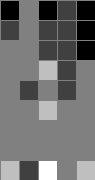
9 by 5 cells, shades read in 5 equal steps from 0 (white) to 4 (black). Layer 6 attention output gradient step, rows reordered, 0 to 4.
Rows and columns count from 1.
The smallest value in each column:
1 2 0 2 1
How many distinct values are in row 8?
1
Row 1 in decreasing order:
4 4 4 3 2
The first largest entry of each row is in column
1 5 5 4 2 1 1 1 2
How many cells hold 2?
25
